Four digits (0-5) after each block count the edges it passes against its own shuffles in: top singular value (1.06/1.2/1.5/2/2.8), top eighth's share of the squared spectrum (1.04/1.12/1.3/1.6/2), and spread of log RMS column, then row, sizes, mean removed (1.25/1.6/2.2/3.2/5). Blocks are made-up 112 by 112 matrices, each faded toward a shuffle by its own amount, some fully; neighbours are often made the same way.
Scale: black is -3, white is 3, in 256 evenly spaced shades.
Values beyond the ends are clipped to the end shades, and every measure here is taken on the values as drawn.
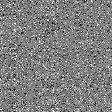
4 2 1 0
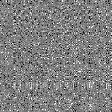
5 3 2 2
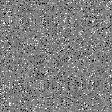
4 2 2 1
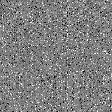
3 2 1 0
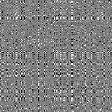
5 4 4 3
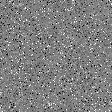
2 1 0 0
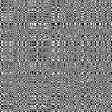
5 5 4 4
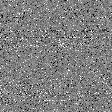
1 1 0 2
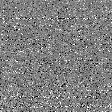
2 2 0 3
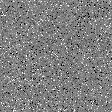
0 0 0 0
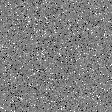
0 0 0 0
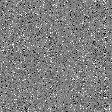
1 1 2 1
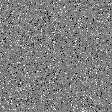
0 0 1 0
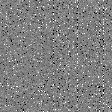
2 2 2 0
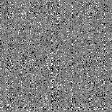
2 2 3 3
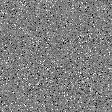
0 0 0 0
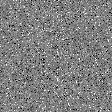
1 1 1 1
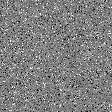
0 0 0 0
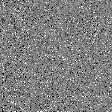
1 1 2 1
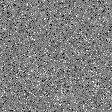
1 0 0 0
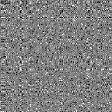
5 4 3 3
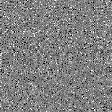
4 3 1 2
